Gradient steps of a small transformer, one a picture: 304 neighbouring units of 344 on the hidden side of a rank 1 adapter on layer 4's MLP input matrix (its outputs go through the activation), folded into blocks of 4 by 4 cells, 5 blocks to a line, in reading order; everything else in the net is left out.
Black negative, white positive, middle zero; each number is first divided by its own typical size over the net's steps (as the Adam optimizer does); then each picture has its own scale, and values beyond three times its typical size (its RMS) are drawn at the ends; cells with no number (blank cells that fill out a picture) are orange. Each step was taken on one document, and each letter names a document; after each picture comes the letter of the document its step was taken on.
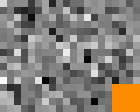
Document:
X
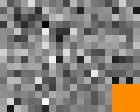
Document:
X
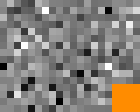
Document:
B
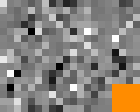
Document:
X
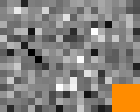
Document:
B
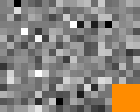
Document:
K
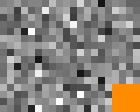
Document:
B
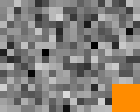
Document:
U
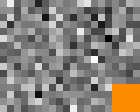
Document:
U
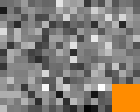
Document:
K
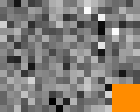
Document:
K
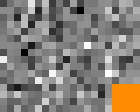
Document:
X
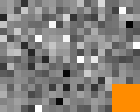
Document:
B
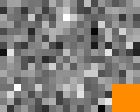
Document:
B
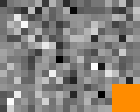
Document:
X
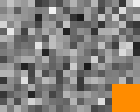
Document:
U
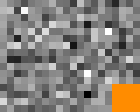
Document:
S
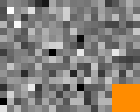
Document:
S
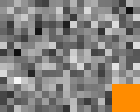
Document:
U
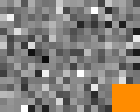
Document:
K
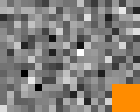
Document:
S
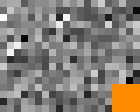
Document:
B
